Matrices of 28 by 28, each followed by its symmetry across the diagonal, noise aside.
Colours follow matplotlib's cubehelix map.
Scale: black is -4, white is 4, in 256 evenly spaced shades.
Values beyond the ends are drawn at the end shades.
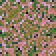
symmetric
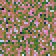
neither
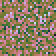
neither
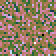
antisymmetric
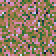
neither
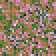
antisymmetric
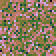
symmetric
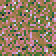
antisymmetric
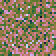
neither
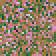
antisymmetric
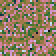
symmetric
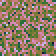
symmetric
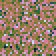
neither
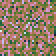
neither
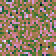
antisymmetric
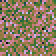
neither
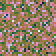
neither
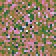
antisymmetric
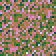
symmetric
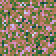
symmetric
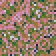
symmetric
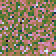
neither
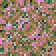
symmetric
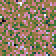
antisymmetric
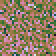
antisymmetric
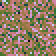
antisymmetric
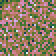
symmetric
